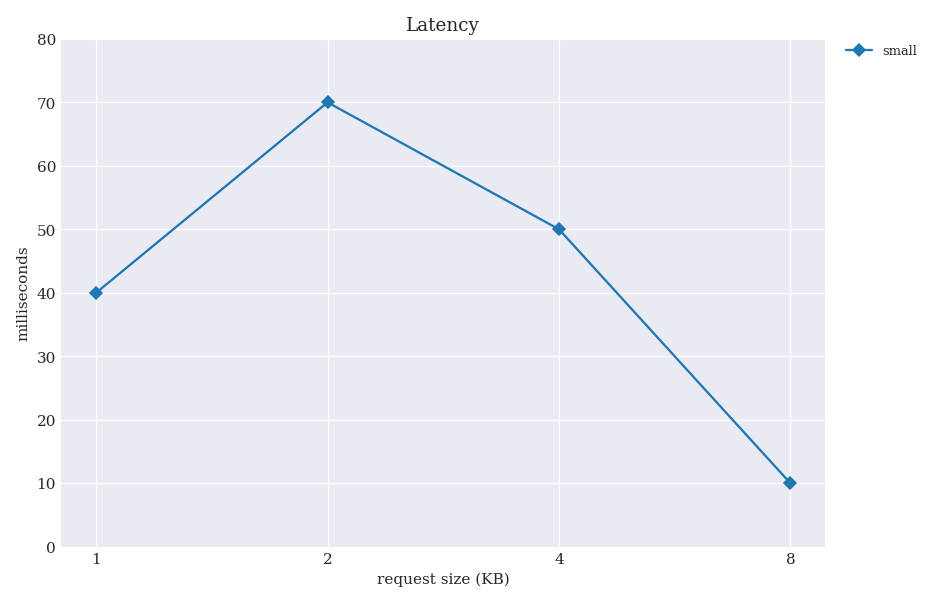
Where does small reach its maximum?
2
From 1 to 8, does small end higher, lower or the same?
lower
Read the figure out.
Title: Latency
x-axis: request size (KB), ticks 1 2 4 8
y-axis: milliseconds, ticks 0 10 20 30 40 50 60 70 80
Legend: small
Values:
small: 40 70 50 10
